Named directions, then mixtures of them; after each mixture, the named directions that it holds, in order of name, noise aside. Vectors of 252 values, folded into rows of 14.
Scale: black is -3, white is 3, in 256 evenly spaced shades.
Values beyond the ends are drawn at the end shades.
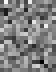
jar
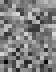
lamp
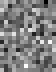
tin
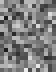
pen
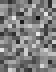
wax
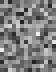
jar, wax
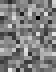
lamp, wax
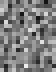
tin, wax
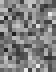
pen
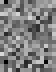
jar, lamp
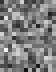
pen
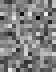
lamp, wax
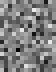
lamp, tin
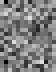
jar, lamp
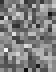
pen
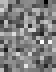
tin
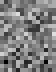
lamp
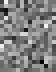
jar, pen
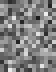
wax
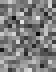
wax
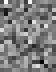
jar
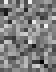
jar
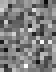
tin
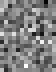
tin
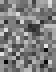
lamp, wax
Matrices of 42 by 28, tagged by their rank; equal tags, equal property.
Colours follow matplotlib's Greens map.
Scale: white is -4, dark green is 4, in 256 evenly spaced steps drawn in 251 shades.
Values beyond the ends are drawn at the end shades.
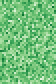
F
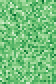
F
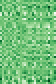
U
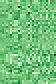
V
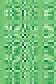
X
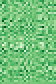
V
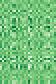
U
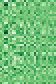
U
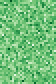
F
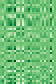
X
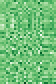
V
